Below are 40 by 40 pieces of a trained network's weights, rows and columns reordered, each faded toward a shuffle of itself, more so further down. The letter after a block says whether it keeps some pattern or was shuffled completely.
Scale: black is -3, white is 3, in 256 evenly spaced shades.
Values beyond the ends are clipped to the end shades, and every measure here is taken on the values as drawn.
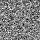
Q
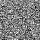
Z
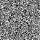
Z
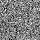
Q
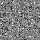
Q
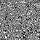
Z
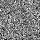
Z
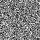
Q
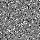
Q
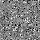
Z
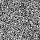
Q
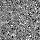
Q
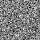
Q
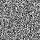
Q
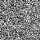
Z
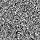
Q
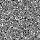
Z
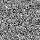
Z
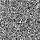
Z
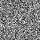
Z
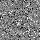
Q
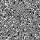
Q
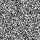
Q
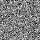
Z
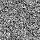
Q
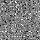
Z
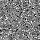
Q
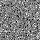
Q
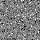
Q
